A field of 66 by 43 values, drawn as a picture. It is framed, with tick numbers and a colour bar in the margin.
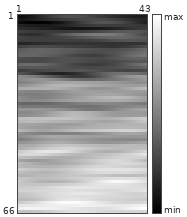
The field climbs toward the bottom. There are no lone odd cells. The grain runs across in streaks. On average the colour sits 60% of the way up the scale. A horizontal seam about 30% of the way down splits the table, and the bottom part is higher.
